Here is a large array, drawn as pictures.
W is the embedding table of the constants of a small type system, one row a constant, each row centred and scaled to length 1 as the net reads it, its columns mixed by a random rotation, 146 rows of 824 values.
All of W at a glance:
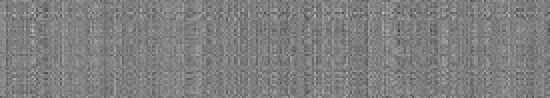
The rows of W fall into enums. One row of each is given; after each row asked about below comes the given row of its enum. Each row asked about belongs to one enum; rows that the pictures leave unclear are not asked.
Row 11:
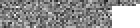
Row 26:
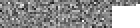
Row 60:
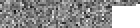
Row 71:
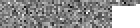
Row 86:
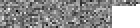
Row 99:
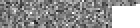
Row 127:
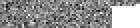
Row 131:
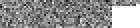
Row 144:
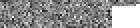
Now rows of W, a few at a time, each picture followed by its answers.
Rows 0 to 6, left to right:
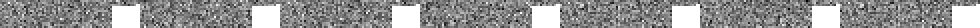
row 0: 71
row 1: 144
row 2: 71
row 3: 127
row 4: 26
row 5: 131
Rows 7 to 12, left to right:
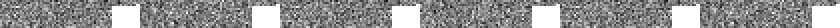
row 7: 11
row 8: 99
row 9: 11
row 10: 60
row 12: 99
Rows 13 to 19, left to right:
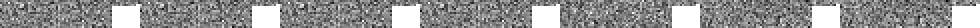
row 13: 26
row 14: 26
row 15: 26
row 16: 26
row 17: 99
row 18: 131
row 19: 131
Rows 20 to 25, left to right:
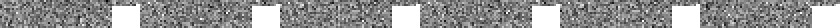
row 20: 131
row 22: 26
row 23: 71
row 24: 26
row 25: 127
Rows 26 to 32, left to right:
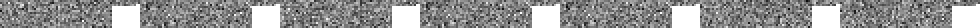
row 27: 127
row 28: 86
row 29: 127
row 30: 127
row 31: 131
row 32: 60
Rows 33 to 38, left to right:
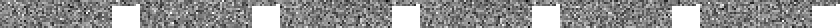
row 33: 71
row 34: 99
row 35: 131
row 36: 131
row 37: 11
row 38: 26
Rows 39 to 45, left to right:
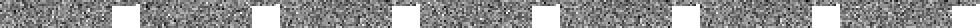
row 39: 60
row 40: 127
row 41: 131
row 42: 71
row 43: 131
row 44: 131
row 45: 11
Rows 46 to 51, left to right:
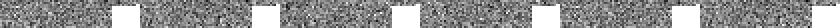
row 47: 131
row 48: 127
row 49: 71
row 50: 11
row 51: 131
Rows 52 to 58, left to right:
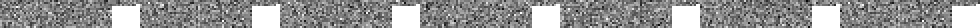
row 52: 11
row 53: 26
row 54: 71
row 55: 127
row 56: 86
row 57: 131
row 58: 26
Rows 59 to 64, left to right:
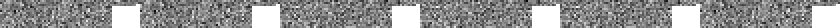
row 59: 60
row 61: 11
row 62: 11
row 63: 11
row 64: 60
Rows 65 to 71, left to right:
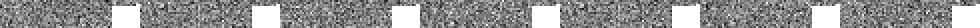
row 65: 131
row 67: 11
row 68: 99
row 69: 26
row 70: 127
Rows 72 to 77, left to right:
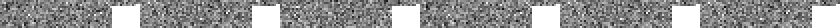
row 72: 127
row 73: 71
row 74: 11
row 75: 127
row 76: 71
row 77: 71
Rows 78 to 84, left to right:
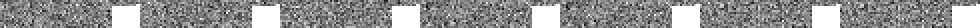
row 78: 144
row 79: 71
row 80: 11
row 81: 127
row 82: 127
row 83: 26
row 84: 26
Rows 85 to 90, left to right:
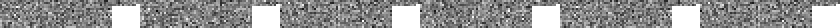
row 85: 11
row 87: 26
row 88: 60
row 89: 11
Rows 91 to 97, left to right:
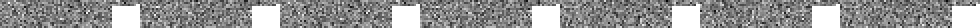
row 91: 71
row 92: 11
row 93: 71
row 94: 11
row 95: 131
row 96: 60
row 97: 131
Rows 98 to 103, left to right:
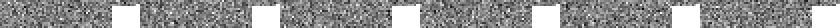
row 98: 71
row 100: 144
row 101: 60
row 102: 127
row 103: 11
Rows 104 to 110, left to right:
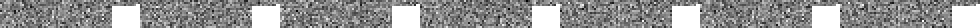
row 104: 60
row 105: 11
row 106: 86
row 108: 26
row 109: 60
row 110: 26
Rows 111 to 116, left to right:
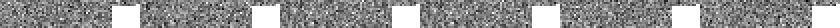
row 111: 71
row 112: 127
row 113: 99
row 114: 99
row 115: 11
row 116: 131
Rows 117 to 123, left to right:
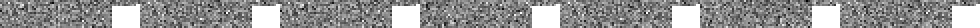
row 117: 26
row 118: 71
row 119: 26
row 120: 127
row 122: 131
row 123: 71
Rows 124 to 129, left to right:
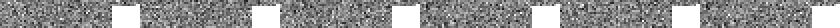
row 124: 71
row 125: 11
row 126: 60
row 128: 26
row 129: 127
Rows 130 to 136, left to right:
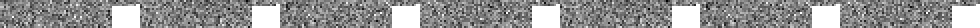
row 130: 144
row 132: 127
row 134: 131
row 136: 71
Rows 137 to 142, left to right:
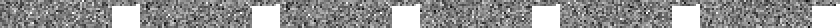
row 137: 99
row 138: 127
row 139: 127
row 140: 60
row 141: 71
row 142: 131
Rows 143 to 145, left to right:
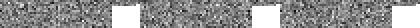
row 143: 26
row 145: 60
